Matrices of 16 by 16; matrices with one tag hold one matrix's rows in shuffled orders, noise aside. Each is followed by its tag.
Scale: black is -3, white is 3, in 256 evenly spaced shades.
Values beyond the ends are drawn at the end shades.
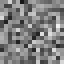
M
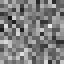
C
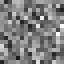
M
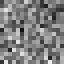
C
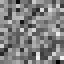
M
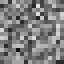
M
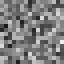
M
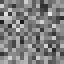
C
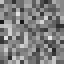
C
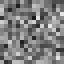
M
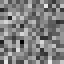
C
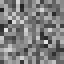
C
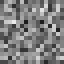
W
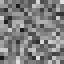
M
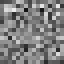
W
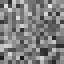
C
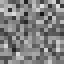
W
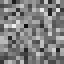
W
